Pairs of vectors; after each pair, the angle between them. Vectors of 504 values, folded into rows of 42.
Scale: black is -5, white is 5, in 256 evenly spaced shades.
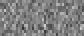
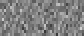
nearly parallel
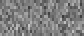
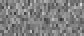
partly opposed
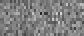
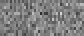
nearly parallel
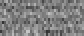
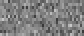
partly aligned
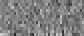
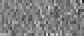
partly aligned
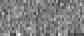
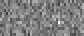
partly aligned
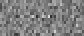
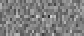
nearly opposite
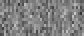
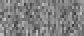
nearly opposite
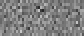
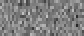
orthogonal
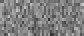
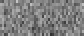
nearly parallel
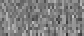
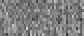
nearly parallel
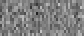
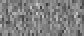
nearly opposite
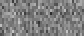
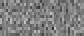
orthogonal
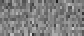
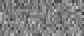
partly aligned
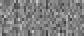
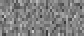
nearly parallel
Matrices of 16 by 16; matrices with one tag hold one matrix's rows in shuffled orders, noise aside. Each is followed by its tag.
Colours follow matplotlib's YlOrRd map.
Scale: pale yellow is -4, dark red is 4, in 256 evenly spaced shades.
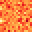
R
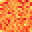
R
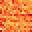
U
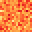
R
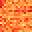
U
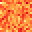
R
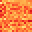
U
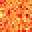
R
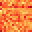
U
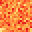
R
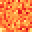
R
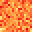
R
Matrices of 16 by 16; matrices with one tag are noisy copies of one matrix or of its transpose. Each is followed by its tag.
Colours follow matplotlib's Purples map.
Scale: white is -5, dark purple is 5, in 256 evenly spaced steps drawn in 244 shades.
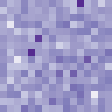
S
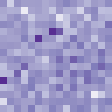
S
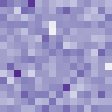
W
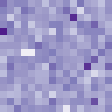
W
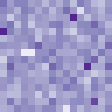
W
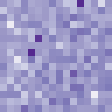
S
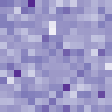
W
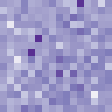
S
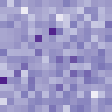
S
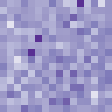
S
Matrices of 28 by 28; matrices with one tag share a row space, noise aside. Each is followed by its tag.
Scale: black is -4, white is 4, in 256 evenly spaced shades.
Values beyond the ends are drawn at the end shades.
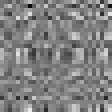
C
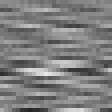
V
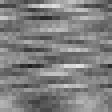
V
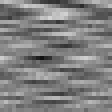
V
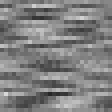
V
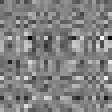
C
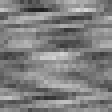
V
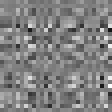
C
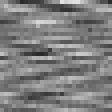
V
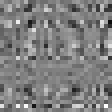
C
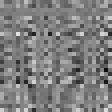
C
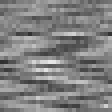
V
